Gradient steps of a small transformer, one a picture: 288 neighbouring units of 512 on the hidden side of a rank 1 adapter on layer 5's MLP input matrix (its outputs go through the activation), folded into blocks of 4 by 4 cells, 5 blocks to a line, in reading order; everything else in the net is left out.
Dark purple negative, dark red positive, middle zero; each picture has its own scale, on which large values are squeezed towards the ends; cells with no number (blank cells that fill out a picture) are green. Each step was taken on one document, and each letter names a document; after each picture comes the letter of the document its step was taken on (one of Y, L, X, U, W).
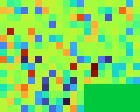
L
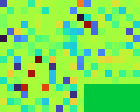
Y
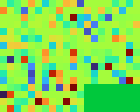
L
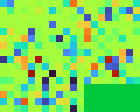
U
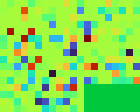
U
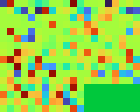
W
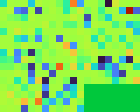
W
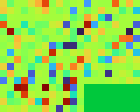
Y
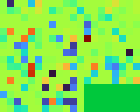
U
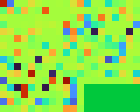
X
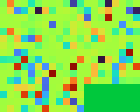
W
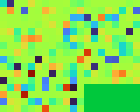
X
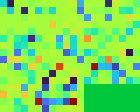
U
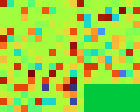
X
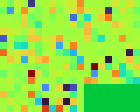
L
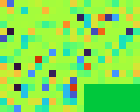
X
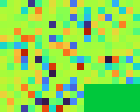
L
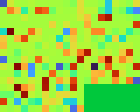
U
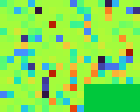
W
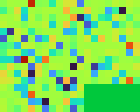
L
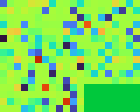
Y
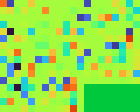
X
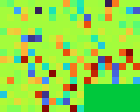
W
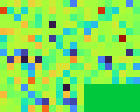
L
